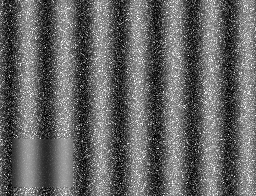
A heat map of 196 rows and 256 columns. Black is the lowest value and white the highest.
Odd patch: calmer, in the bottom left. Stripes: upright, repeating 7 times. Calmest part: bottom left.
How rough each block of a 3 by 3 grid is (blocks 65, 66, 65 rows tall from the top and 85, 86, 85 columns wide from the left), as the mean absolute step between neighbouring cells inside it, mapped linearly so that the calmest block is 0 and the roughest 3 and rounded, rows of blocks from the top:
333 | 333 | 033
